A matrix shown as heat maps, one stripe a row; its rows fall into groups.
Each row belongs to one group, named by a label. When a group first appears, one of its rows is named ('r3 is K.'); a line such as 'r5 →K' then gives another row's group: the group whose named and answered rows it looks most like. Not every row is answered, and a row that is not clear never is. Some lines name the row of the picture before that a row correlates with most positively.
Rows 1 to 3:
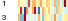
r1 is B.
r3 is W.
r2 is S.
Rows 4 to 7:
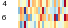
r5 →S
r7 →W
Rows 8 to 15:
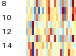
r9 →B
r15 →S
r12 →S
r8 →B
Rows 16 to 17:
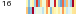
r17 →W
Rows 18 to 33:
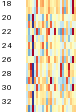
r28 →S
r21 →S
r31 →S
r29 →S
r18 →B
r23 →W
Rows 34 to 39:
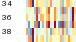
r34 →S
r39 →S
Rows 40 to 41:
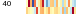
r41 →B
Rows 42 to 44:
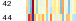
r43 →W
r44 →S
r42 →W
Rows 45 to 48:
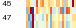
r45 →B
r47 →W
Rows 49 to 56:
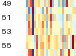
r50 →W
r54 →B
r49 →S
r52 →S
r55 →B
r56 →S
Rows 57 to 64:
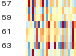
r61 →B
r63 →B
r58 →W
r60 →B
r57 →S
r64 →W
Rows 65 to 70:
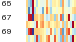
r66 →W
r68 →B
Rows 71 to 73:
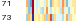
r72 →W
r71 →W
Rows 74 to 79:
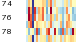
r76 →S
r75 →S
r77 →S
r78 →B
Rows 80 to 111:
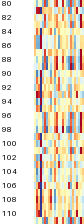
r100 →W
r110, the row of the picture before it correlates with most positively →77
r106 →S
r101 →B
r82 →B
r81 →S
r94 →W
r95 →S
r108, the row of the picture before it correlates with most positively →76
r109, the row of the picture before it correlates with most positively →76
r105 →W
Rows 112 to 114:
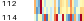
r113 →W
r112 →W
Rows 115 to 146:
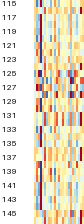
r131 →B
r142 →W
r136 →B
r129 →S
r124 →B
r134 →S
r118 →W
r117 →W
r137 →B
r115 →W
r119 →W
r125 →S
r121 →S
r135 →W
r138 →S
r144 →W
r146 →B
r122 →S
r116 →B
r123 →S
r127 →S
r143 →W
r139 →S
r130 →S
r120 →W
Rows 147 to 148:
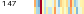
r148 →W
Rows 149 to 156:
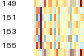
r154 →W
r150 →S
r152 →S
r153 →S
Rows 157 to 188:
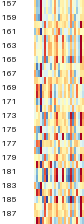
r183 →W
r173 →B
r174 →B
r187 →B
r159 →W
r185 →B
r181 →B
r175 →W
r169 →S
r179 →B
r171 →W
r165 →B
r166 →W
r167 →W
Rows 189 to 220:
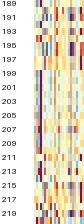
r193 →B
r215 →B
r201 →W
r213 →S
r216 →B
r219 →B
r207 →S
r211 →B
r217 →B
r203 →W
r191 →B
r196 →B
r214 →W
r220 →S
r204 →W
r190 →B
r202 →W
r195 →B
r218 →S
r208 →W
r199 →W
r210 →S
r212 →W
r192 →W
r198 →B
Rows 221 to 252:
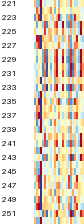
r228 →B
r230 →B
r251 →B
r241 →B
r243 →B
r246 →S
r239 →W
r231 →B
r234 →W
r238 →W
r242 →W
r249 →S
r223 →S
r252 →W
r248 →S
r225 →B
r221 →W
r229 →B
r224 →B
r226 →S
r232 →S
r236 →S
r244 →W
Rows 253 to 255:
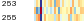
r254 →W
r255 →S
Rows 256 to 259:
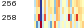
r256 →S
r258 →S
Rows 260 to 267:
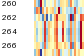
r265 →B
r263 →B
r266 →B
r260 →W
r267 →S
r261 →S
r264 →B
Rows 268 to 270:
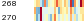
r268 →B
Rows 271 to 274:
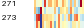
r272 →W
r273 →S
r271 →B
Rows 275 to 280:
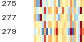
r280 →B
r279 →B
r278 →B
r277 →W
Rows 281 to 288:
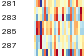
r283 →B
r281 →S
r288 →B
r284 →S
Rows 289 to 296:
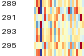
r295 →B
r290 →S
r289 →S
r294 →S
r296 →S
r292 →W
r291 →B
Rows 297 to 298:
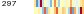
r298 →B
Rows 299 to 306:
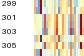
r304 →S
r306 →W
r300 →W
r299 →W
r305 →B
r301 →B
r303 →B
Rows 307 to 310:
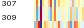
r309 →W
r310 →S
